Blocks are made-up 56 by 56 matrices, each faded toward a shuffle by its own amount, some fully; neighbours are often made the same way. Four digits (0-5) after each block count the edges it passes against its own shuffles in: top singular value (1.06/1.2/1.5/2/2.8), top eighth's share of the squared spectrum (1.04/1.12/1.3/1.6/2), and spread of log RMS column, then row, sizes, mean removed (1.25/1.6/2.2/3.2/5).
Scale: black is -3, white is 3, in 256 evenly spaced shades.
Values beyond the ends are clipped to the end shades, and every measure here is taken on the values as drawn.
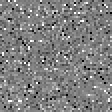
0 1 0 0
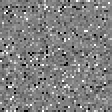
1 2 1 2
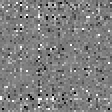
2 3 2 2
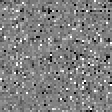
1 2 1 1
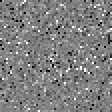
0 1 0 0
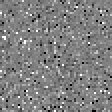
0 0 0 0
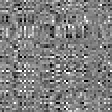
4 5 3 3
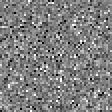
3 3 1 1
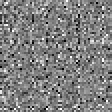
4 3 2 1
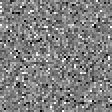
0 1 0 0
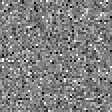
3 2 0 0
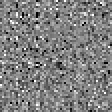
4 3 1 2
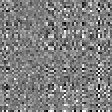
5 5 3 3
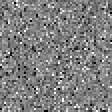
1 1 0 1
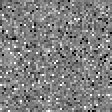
0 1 0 0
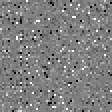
2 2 0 0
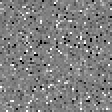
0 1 0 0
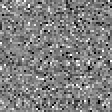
3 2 1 1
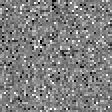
2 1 0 0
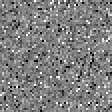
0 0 0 0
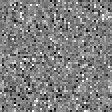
2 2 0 1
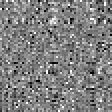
4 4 2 2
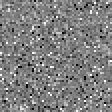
0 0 0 0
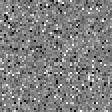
3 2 0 1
